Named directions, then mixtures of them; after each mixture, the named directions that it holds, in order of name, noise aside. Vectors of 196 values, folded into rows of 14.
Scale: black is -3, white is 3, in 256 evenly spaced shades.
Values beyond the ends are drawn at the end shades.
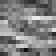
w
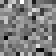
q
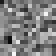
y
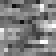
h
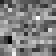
w, y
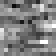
h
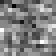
h, y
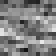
h, w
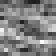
h, w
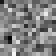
y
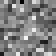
h, q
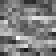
w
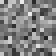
q, y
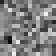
y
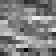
w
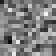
y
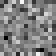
q, y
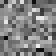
q, w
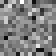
q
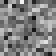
h, q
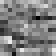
w, y
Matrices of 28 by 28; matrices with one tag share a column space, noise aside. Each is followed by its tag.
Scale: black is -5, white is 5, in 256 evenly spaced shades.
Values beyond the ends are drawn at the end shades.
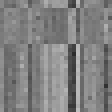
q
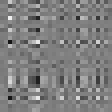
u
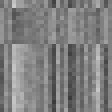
q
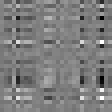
u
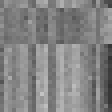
q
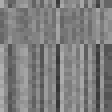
q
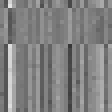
q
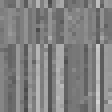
q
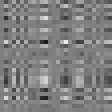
u
